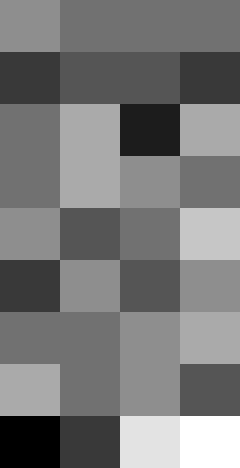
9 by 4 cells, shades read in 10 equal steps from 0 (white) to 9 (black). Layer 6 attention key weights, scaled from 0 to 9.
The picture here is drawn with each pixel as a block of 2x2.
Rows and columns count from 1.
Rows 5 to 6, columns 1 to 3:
4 6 5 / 7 4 6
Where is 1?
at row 9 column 3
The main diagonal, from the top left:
4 6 8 5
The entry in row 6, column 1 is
7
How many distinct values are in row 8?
4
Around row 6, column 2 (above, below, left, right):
6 5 7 6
